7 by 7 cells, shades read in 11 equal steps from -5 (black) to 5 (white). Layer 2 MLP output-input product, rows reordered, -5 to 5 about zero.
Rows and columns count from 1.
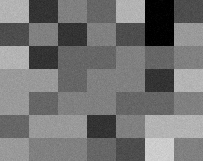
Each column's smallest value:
-2 -3 -3 -3 -2 -5 -2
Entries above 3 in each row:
0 0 0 0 0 0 0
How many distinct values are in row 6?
5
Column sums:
4 -5 -4 -6 -3 -10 3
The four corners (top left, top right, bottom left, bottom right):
2 -2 1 0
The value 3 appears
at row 7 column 6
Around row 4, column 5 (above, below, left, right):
0 -1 0 -3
